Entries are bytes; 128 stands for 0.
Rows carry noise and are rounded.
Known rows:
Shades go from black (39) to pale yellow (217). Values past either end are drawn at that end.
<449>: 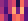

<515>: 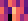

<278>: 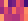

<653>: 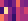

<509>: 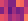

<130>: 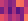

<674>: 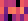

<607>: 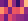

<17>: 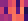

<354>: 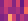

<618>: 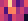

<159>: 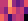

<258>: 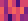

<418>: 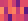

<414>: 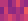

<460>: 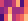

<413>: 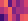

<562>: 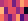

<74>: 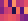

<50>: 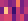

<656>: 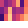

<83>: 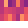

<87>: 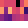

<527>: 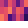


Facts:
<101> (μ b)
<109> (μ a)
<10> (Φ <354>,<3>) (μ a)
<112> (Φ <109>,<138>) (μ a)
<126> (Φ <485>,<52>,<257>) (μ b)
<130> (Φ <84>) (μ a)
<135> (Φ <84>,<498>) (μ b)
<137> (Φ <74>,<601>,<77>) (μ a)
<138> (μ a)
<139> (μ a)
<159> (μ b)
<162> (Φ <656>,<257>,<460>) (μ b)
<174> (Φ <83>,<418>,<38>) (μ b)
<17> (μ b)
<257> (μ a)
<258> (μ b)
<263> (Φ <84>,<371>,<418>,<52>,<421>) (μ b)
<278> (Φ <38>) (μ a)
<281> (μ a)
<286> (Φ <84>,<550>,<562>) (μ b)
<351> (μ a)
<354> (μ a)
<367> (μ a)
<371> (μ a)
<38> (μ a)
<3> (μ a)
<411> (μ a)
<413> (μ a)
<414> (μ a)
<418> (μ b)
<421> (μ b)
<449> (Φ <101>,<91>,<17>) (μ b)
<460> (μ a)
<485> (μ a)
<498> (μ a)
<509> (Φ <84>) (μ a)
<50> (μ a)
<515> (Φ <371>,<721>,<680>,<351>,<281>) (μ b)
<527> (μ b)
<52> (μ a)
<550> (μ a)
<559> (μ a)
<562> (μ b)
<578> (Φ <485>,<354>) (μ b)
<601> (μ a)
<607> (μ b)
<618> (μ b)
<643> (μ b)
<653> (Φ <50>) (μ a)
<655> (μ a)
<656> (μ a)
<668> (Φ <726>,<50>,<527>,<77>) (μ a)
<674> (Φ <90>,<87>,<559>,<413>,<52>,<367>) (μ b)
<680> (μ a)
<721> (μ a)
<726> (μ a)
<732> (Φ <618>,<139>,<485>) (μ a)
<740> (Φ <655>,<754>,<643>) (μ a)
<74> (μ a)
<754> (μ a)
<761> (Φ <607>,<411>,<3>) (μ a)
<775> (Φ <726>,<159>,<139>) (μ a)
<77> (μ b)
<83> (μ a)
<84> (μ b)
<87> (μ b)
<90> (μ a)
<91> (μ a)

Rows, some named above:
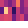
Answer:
<50>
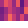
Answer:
<485>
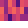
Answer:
<258>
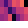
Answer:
<740>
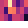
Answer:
<618>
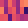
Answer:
<84>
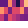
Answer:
<607>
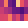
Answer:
<550>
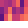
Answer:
<257>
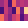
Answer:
<137>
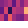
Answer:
<10>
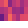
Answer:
<52>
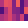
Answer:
<139>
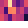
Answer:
<618>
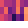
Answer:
<112>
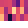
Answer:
<174>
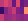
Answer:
<732>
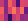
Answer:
<258>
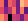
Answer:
<135>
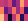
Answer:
<286>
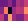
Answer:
<761>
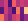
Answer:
<137>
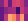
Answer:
<91>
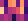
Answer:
<643>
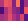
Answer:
<139>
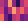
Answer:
<578>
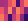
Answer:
<77>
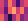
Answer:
<126>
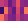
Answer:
<668>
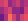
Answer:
<52>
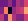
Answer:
<761>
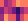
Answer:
<498>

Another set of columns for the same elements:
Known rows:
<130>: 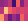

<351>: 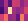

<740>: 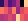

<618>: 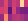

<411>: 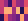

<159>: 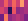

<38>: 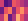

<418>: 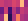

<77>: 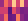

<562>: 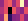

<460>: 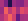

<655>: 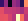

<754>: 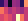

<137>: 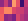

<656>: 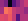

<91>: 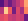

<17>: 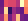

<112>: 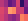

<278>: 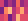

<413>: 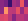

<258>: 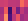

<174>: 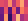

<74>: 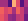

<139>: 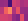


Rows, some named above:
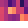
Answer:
<112>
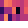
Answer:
<515>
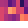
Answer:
<112>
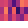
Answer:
<162>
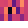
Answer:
<674>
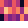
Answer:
<761>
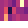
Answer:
<87>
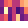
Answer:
<449>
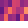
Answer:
<371>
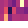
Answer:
<87>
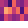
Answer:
<354>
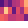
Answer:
<91>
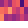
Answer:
<653>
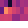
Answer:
<257>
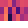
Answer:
<263>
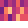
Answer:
<278>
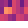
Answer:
<414>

